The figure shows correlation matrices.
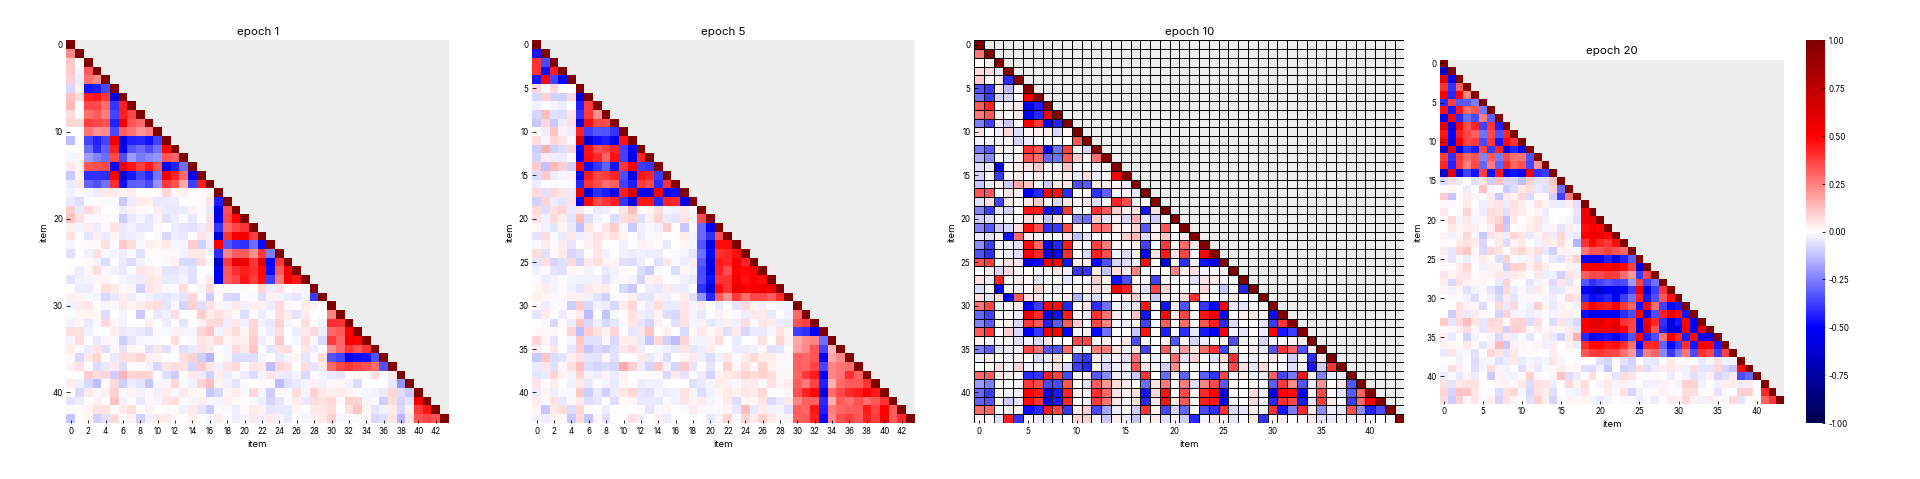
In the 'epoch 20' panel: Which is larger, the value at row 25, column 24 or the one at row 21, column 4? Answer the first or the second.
the second
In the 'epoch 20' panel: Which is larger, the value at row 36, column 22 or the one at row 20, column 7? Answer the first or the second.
the first
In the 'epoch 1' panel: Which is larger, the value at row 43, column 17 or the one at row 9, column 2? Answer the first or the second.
the second
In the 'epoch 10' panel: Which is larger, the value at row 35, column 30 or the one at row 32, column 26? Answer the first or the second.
the second
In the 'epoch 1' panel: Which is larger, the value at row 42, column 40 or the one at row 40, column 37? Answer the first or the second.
the first
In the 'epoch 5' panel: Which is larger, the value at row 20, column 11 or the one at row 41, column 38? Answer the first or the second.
the second
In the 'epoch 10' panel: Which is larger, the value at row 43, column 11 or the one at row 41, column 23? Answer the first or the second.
the second
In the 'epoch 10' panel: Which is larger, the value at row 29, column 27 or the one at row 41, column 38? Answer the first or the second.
the first
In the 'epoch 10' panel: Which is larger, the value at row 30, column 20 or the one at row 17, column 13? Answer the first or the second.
the first
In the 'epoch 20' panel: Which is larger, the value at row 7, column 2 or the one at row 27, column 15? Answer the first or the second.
the second
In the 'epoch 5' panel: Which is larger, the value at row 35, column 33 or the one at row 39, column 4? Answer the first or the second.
the second
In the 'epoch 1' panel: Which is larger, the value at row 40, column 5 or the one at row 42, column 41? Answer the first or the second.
the second
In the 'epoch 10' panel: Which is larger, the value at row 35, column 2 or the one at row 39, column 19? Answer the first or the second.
the second
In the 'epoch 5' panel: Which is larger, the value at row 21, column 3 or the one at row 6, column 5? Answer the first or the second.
the first
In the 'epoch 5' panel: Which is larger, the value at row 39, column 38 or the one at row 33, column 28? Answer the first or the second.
the first
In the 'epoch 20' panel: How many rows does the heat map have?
44
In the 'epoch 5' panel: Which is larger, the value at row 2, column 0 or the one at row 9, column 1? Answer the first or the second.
the first
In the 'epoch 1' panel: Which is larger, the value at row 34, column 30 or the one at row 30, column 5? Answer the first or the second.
the first
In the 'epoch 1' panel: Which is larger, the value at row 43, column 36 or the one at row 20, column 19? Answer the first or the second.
the second
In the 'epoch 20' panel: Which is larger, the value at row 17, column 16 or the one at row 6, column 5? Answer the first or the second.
the first
